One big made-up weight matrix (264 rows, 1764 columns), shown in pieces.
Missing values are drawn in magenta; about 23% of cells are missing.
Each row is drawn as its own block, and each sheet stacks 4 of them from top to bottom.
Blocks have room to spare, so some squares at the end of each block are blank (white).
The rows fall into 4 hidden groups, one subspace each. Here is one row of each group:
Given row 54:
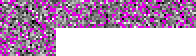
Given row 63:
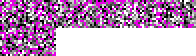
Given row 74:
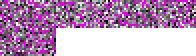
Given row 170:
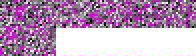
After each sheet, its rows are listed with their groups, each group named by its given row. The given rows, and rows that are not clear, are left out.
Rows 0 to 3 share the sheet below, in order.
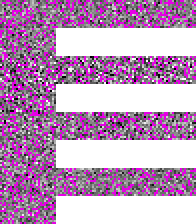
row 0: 74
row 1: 63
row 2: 74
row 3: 54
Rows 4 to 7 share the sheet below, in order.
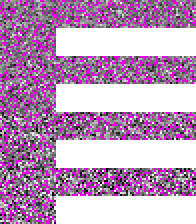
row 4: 74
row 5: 63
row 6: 54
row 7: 74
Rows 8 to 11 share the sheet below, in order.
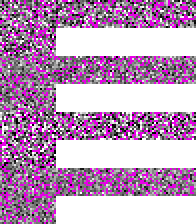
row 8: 54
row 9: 170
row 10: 63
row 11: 54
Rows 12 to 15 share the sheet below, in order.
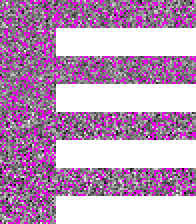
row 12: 170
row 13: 170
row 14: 74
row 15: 63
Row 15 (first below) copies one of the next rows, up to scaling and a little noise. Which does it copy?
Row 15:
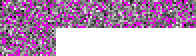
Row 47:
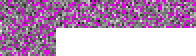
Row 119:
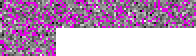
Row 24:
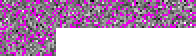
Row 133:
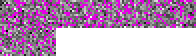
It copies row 133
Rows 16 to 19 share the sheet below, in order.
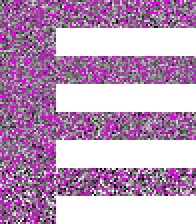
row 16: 74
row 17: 63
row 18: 74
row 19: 170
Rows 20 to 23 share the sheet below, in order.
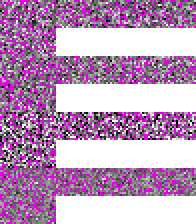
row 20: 54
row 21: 170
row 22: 74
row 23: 74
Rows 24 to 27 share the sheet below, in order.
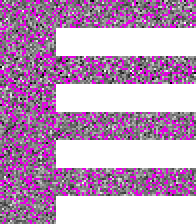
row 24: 63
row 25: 63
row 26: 63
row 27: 74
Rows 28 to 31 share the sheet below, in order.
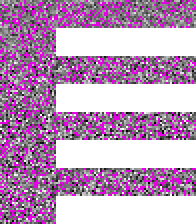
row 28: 54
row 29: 54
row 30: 170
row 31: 54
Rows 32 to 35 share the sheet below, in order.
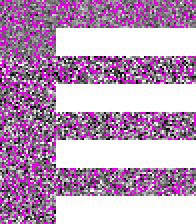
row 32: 74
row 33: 170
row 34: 170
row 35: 170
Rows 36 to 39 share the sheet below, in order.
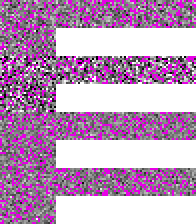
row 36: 54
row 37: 170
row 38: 170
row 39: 74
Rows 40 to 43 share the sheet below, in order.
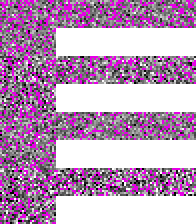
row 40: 54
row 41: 54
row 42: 54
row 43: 63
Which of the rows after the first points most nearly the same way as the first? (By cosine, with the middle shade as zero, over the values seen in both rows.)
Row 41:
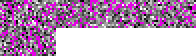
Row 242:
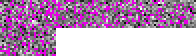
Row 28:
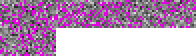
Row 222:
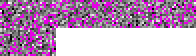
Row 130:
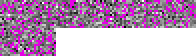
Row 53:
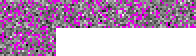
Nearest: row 242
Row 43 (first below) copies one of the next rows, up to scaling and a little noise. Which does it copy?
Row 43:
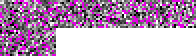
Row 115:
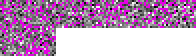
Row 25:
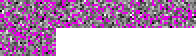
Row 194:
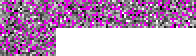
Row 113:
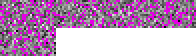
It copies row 194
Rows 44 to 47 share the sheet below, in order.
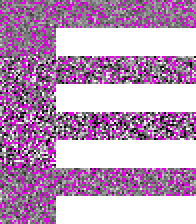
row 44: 170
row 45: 54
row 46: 170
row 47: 63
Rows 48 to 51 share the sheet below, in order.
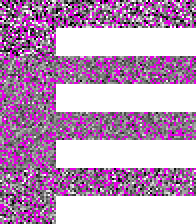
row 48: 54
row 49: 54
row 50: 63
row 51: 74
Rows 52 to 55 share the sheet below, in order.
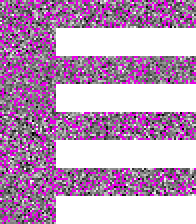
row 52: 54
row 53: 74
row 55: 170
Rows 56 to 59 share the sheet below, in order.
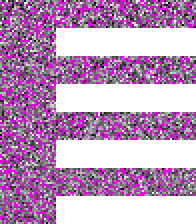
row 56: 170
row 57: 170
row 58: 54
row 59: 63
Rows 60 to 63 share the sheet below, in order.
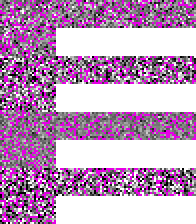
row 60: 170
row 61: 54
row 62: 54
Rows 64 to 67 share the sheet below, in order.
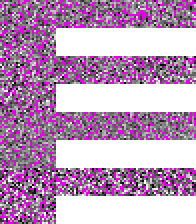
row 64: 54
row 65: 63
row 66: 63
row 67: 54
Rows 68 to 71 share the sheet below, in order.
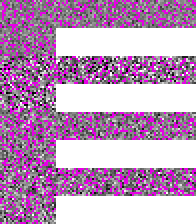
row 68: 63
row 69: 170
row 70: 74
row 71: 54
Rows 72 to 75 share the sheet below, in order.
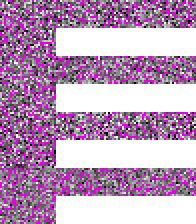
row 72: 170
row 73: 54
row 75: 74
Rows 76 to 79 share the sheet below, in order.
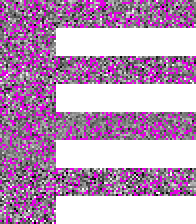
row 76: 63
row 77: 63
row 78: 54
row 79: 170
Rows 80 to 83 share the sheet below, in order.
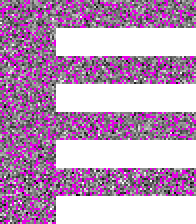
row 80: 54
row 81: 63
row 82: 74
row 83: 74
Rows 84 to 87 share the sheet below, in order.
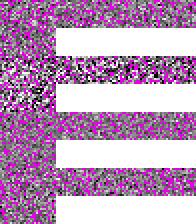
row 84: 54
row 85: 63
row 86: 74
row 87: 170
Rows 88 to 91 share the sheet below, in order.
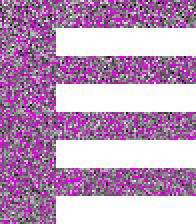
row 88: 54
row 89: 74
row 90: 170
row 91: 54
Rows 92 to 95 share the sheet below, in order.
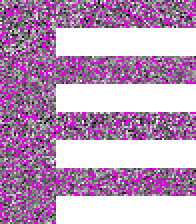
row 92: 54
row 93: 54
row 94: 170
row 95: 74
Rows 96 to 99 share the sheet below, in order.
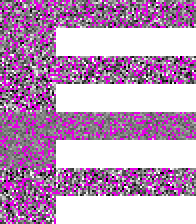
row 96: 63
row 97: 54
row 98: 74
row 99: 170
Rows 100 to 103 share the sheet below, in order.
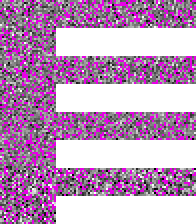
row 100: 74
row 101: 74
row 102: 170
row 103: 54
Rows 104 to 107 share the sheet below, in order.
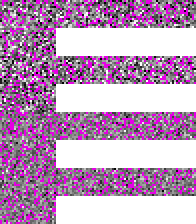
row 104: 63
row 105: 54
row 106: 63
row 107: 170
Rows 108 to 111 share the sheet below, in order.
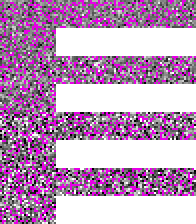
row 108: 74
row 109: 63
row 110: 54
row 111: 54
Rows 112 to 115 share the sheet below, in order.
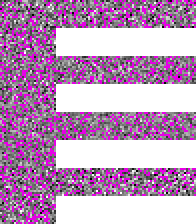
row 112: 170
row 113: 63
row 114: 54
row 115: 63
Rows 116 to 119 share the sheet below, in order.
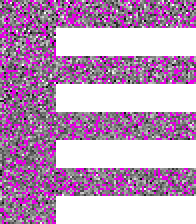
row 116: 63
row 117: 63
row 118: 63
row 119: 63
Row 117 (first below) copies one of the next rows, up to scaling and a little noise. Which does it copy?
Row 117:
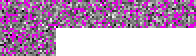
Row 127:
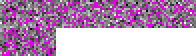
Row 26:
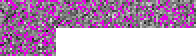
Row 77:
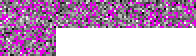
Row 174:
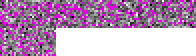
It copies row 26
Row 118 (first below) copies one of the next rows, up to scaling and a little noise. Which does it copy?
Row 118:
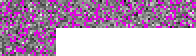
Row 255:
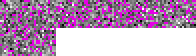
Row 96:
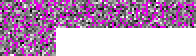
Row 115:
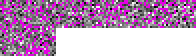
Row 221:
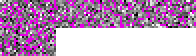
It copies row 221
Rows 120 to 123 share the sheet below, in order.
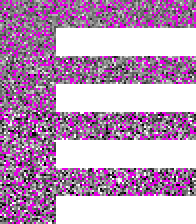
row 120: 74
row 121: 170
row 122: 54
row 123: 74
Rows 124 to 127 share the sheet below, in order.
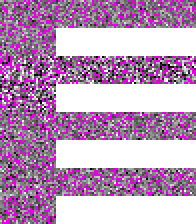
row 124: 54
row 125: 63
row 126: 170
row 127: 63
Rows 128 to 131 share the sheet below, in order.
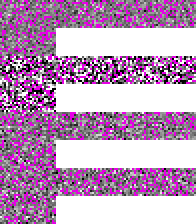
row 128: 170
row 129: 74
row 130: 170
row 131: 170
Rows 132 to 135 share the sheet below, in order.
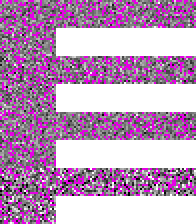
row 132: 74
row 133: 63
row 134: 63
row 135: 63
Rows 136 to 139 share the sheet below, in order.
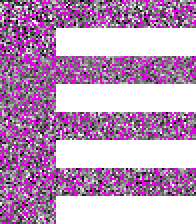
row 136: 54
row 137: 74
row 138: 63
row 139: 170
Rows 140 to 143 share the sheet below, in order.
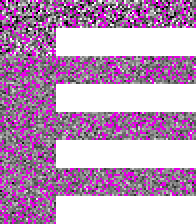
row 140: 63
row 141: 74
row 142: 74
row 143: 54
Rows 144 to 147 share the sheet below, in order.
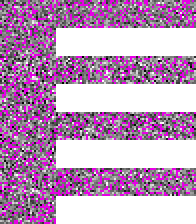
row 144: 54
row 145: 54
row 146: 54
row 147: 54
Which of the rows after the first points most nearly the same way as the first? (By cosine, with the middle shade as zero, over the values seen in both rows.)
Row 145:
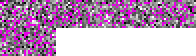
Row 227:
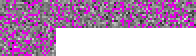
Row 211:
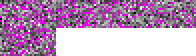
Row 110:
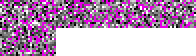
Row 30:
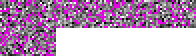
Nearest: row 110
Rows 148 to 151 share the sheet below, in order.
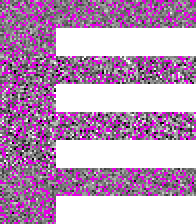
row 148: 63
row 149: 63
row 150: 54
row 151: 54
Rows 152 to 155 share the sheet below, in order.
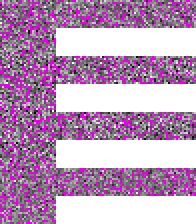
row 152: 54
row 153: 170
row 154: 63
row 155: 63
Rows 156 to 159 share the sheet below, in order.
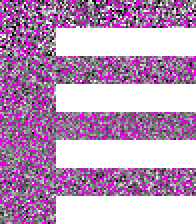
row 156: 74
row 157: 54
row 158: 54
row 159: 170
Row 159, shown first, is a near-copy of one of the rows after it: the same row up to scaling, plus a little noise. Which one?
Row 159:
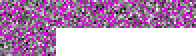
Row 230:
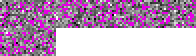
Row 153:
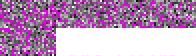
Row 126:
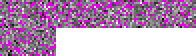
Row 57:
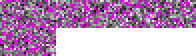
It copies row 57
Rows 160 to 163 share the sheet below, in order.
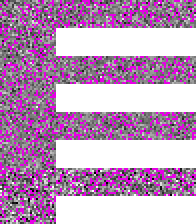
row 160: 54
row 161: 74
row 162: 63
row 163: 54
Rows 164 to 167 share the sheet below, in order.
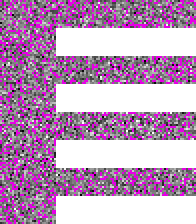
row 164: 54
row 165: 74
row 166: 170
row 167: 170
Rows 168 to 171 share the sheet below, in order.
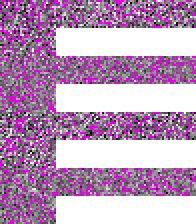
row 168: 63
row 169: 170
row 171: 54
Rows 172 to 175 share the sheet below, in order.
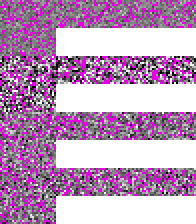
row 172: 74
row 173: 54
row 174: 63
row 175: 63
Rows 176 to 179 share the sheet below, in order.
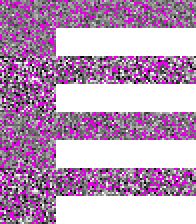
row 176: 54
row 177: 54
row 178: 170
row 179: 54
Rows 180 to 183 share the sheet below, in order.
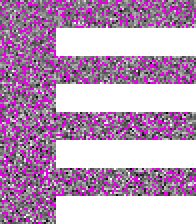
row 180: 63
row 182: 63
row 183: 170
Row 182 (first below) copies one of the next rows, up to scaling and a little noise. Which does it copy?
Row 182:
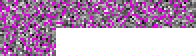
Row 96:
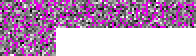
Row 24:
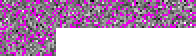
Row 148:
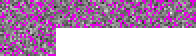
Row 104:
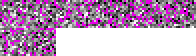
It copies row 148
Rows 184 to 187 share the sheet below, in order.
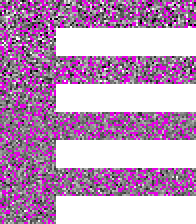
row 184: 63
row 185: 74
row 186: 170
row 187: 74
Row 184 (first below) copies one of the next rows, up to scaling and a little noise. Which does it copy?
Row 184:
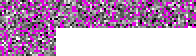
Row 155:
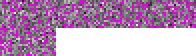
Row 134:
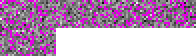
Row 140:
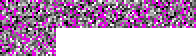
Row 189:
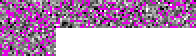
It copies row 155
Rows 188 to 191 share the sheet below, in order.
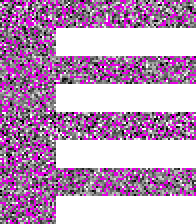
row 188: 54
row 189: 63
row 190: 170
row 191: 54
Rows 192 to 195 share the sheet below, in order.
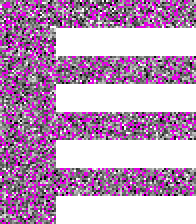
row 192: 170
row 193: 54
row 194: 63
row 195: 170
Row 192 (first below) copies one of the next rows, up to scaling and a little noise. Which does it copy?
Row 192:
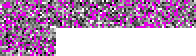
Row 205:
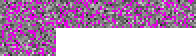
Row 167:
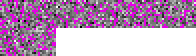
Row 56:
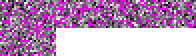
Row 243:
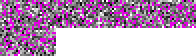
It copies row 243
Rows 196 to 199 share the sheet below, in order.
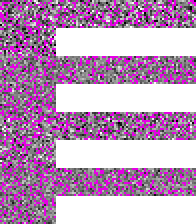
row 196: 54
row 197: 74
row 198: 74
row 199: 74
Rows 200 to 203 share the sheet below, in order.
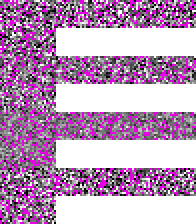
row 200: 74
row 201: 54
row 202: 54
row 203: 74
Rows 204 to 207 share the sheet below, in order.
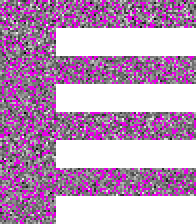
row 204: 170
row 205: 170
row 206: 63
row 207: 170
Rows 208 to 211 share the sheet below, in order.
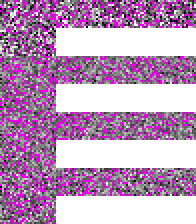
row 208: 63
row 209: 54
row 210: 54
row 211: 54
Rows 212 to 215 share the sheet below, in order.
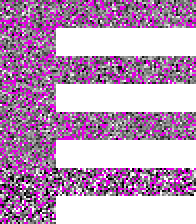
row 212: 74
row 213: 74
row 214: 170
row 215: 170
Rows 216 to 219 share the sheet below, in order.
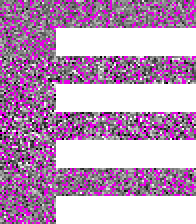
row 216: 170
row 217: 170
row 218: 54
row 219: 54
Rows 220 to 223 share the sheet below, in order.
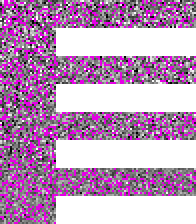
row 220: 54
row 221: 63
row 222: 63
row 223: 54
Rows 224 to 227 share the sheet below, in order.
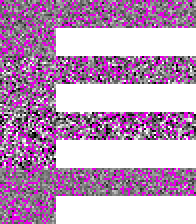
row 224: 63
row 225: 74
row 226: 54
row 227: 63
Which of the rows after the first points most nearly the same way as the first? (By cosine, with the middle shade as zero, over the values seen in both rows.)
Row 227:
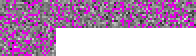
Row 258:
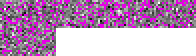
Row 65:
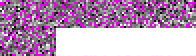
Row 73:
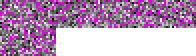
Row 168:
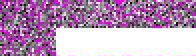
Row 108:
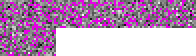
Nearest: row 168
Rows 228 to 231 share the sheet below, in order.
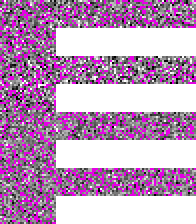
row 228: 170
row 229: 63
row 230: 170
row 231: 74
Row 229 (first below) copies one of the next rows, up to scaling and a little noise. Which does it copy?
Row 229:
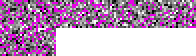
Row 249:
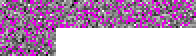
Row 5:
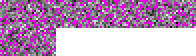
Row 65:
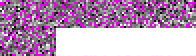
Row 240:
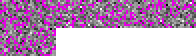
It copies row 5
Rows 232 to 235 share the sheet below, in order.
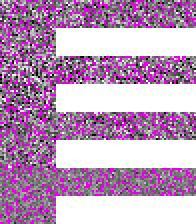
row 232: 54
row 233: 54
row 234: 170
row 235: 63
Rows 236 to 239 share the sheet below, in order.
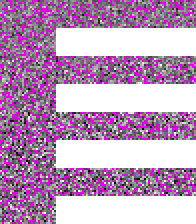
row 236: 74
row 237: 170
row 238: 63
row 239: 63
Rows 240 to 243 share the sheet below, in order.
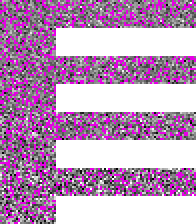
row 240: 63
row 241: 74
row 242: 54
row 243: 170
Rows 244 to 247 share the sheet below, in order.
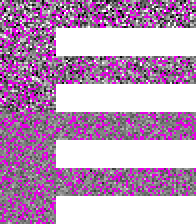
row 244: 74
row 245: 54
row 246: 63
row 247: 170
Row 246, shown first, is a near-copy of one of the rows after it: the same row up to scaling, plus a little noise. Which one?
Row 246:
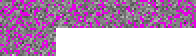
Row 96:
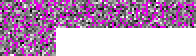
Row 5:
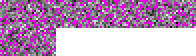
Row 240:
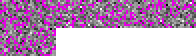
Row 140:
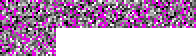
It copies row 96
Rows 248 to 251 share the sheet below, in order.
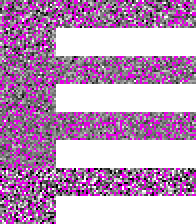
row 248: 170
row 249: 63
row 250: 74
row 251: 170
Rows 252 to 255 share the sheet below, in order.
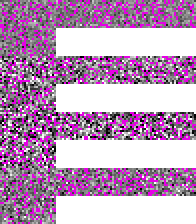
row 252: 54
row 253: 54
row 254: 54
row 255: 63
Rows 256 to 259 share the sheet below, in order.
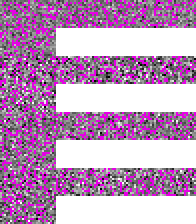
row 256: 74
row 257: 54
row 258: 74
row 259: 74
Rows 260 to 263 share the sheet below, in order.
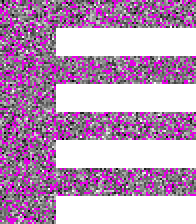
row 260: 54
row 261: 74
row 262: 54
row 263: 170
